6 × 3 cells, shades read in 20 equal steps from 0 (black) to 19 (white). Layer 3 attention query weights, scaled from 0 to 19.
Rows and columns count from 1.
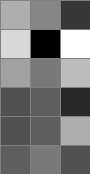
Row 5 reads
6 7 13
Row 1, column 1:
13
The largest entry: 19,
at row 2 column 3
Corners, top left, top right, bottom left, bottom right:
13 4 7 6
